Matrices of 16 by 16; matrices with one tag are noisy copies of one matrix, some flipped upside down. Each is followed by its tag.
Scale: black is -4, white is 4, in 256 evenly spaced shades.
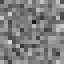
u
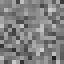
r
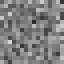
u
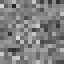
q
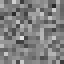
r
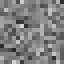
r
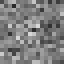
q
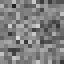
q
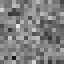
q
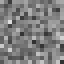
u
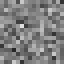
r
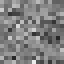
q
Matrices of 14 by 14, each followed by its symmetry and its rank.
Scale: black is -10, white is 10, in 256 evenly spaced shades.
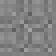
symmetric, rank two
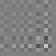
symmetric, rank one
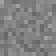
neither, full rank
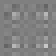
symmetric, rank one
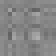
symmetric, rank two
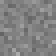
neither, full rank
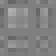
symmetric, rank one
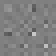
symmetric, rank two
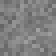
neither, full rank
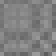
symmetric, rank two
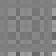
symmetric, rank one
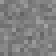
neither, full rank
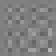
symmetric, rank two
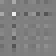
symmetric, rank one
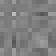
symmetric, rank two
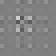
symmetric, rank two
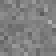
neither, full rank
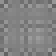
symmetric, rank two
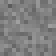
neither, full rank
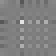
symmetric, rank one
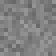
neither, full rank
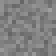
neither, full rank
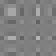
symmetric, rank one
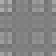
symmetric, rank one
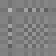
symmetric, rank one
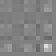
symmetric, rank two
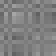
symmetric, rank one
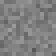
neither, full rank
